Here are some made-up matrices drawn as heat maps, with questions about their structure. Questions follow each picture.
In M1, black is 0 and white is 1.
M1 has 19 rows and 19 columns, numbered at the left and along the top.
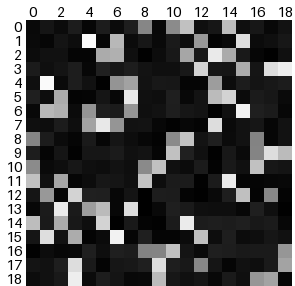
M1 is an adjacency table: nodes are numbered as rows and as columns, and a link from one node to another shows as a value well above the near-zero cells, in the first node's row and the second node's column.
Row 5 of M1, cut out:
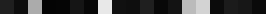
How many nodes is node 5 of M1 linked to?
4
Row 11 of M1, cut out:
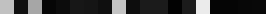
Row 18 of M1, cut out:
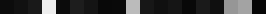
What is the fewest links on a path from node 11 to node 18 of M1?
3
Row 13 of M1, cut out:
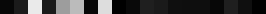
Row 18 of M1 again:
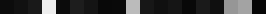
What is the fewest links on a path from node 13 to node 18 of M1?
5
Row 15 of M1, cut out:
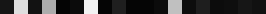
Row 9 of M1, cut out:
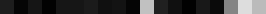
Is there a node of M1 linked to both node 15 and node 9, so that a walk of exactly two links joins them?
no
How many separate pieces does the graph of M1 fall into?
1
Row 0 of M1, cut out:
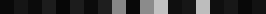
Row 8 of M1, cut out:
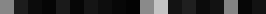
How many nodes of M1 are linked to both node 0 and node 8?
2
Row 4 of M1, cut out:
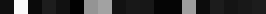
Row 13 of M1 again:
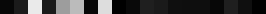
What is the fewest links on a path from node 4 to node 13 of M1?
1
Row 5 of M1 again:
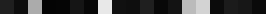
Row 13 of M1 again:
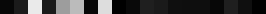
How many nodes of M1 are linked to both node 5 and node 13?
2
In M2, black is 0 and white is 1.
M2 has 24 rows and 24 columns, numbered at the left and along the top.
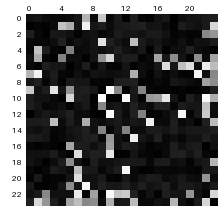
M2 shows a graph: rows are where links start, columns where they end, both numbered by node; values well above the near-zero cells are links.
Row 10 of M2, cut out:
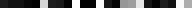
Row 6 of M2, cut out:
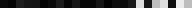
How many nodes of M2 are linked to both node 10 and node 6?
3
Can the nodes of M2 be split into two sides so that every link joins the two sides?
no
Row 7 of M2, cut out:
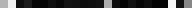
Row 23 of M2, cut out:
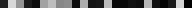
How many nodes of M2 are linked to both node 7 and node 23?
2
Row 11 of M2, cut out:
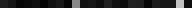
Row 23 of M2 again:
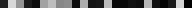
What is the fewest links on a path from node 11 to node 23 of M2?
2
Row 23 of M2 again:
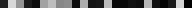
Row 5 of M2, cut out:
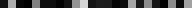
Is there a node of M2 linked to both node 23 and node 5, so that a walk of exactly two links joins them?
yes
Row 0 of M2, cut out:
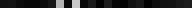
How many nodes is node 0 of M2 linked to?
2
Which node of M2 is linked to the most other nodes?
node 23
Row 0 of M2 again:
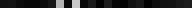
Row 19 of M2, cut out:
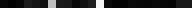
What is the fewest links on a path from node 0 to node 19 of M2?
4
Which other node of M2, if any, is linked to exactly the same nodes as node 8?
node 2
